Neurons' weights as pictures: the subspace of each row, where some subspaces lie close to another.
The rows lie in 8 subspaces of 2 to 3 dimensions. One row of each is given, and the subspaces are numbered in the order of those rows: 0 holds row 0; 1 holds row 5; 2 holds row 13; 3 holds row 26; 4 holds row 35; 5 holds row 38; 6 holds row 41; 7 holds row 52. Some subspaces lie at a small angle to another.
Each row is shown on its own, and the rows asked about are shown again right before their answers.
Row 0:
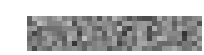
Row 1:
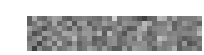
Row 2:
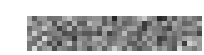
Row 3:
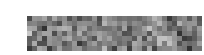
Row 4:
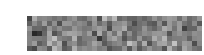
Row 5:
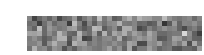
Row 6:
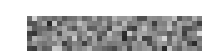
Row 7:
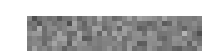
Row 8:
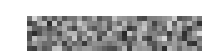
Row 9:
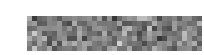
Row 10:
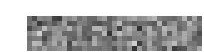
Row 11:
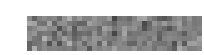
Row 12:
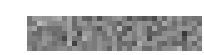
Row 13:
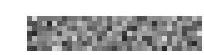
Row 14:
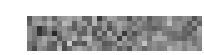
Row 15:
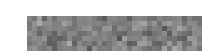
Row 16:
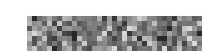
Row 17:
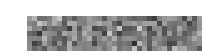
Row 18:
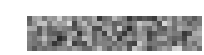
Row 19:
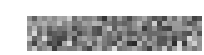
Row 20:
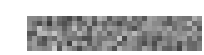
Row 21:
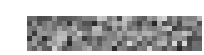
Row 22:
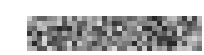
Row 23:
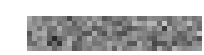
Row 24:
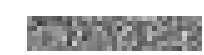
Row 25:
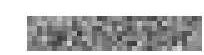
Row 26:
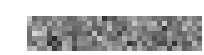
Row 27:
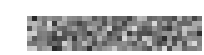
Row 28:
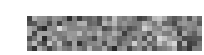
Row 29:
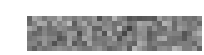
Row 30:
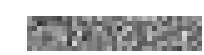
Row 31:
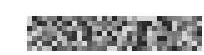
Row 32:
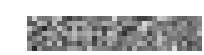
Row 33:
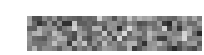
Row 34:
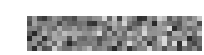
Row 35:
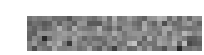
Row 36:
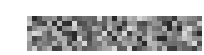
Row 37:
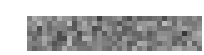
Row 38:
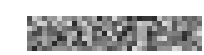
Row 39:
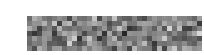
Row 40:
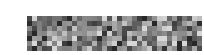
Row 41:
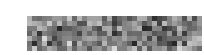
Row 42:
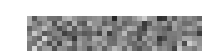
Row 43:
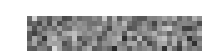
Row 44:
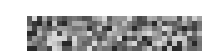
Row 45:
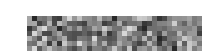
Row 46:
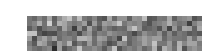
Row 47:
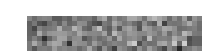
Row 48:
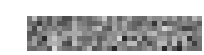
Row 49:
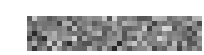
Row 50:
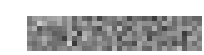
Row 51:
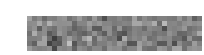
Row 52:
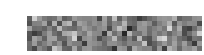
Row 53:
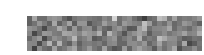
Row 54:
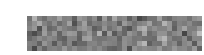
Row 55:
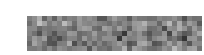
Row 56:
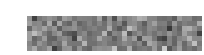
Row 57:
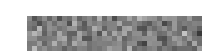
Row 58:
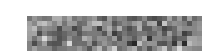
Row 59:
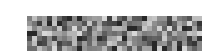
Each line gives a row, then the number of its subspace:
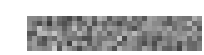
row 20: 3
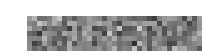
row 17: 6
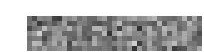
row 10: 6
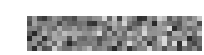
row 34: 1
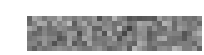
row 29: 5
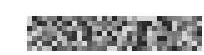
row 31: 5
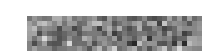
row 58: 4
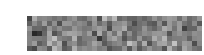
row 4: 3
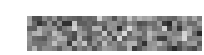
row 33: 7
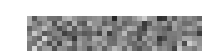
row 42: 4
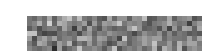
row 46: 3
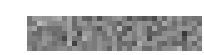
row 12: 0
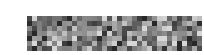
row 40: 5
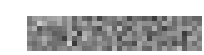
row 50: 0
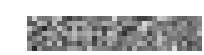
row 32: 6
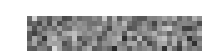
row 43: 7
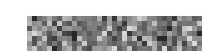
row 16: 7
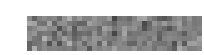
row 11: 6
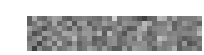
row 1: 4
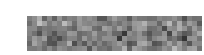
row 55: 2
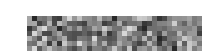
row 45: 6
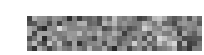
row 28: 6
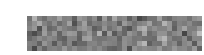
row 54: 1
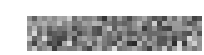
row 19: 5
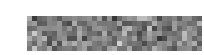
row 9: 0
